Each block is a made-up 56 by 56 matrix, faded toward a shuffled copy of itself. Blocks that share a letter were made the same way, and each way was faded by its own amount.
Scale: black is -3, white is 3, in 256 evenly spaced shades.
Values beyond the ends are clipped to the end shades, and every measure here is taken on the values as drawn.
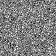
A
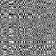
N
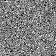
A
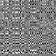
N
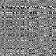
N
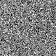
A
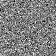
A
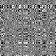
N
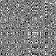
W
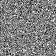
A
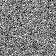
A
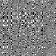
W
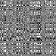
N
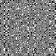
W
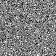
A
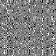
W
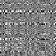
N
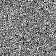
A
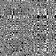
W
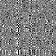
W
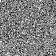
A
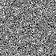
A
